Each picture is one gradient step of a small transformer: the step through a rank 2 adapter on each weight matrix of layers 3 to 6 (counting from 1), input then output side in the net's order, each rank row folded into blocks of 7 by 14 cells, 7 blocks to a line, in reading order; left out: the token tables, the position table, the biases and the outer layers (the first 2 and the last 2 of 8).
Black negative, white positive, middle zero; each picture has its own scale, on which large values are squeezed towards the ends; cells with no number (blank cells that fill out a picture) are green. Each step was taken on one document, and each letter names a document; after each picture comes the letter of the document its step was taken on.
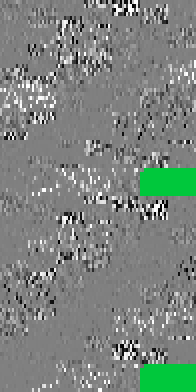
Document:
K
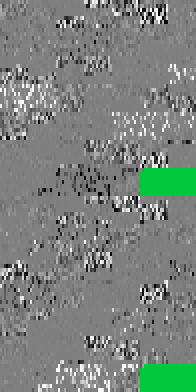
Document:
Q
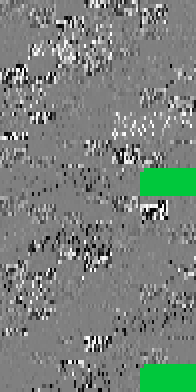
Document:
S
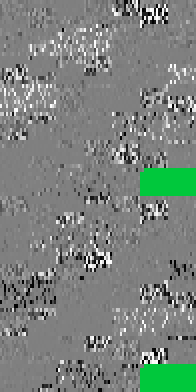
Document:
Q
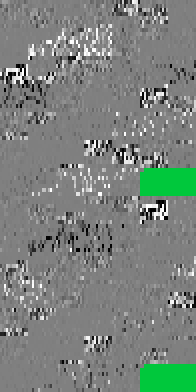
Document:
S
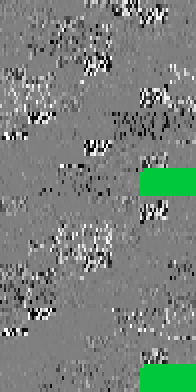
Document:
Q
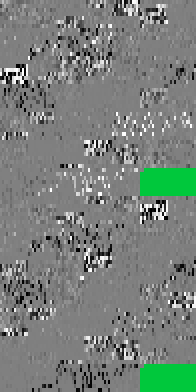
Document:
S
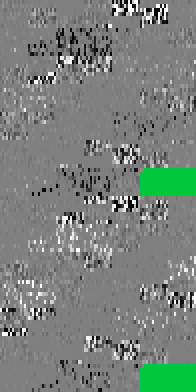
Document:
K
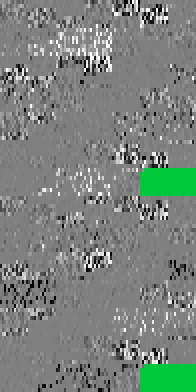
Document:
Q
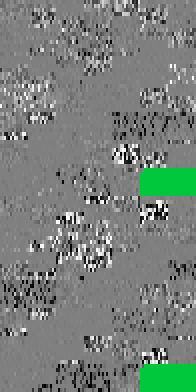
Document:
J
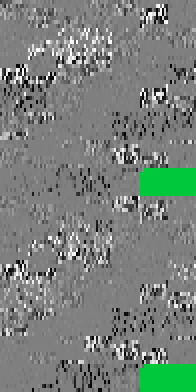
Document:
S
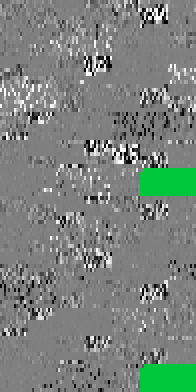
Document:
Q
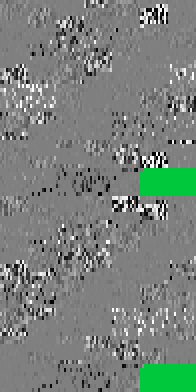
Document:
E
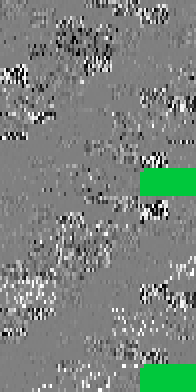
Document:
E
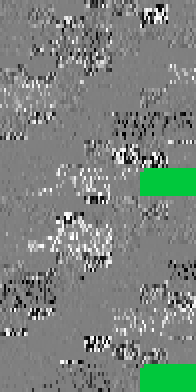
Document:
J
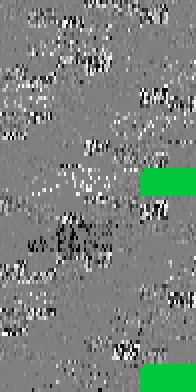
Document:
K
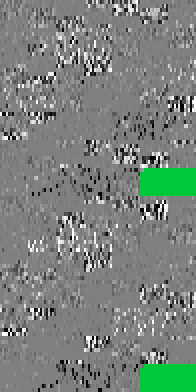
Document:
K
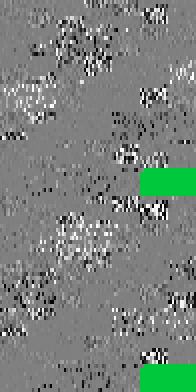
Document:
E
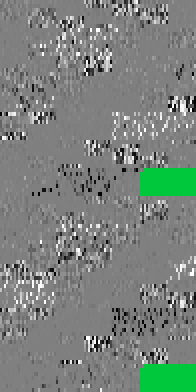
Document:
E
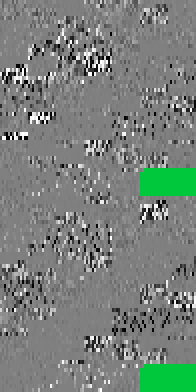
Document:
S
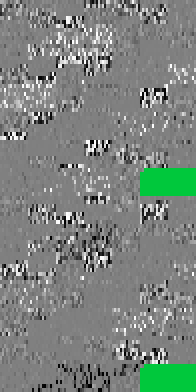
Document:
J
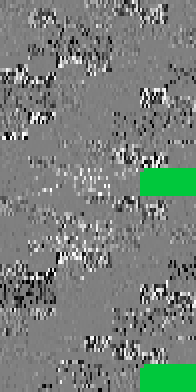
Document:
J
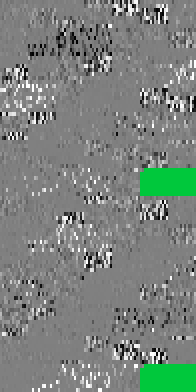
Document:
K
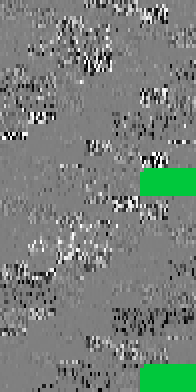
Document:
K
